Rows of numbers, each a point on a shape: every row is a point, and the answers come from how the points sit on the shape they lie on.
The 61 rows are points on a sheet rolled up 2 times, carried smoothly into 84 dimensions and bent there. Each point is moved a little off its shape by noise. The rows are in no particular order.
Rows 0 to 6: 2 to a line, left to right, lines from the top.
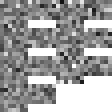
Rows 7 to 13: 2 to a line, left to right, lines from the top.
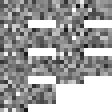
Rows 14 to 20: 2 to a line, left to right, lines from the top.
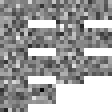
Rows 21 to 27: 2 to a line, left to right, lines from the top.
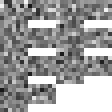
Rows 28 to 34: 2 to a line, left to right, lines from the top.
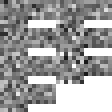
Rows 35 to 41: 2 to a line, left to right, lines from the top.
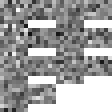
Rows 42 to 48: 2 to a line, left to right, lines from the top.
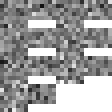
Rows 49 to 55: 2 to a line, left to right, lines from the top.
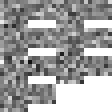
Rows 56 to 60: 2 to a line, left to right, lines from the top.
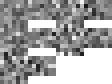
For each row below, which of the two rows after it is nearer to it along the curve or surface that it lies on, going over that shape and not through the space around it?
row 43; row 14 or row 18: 18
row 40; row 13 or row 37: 13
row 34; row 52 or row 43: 52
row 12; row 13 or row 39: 13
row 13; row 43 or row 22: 43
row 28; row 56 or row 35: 56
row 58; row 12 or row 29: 29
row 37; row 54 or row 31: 31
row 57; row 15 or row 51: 15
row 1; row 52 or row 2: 52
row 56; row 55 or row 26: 55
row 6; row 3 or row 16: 3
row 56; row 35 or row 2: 2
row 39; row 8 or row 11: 11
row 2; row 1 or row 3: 3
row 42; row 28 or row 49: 49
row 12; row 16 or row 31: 31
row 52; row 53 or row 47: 47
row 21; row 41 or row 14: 41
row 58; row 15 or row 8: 15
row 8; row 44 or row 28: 28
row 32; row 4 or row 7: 4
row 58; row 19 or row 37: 19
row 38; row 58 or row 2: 58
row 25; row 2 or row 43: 2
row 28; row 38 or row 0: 0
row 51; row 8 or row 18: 18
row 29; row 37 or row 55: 55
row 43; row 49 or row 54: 54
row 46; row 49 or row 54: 54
